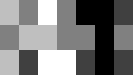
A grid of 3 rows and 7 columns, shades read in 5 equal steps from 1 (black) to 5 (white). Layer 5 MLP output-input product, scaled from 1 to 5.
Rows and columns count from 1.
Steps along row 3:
down up same down down up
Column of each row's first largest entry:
3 2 3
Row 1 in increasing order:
1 1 2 3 3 4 5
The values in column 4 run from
3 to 5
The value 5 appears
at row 1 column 3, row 3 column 3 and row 3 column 4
